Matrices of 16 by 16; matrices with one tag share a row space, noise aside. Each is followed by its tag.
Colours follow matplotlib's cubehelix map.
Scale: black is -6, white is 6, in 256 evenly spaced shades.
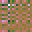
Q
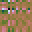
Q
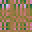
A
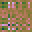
Q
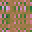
A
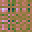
Q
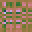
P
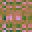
P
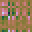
Q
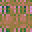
A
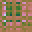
P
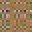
A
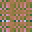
A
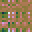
Q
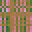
A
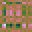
P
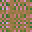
A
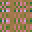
A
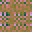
A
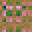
P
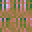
A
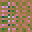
Q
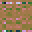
P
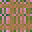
A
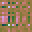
Q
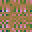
A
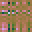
Q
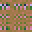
A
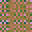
A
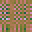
A
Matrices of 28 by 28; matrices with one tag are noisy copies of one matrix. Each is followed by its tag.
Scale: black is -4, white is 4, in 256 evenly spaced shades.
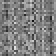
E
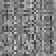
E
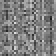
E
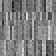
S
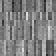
S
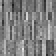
S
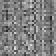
E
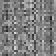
E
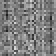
E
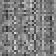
E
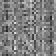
E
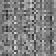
E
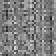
E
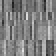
S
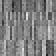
S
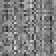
E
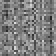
E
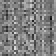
E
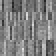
S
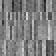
S
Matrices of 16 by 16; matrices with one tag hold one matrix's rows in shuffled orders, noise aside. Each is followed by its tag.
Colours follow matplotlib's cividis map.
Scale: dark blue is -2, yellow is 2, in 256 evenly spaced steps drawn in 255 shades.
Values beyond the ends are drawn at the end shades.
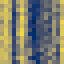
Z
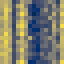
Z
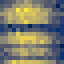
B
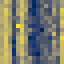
Z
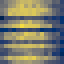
B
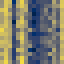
Z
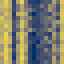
Z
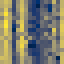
Z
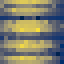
B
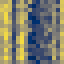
Z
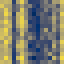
Z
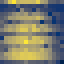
B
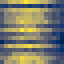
B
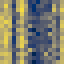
Z
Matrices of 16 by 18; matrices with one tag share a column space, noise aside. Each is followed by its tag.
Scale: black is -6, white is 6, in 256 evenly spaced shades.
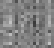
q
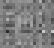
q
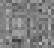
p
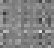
q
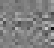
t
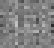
q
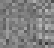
p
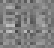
q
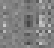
q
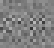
t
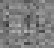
q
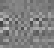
t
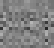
t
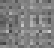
q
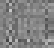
p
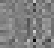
p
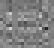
t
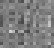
q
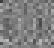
p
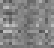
q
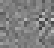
t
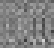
p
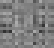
q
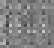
q
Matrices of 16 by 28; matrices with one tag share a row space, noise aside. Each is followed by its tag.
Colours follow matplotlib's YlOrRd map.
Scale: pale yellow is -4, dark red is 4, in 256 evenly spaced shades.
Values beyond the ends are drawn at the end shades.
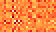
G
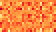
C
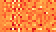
G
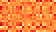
C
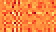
G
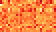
C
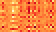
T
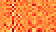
G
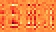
T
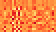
G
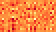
T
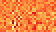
G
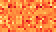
C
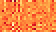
G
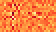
G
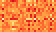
T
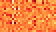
G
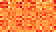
C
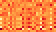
C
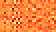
G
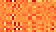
G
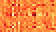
G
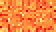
C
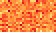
C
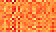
G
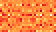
C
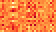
T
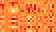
T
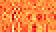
G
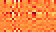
G
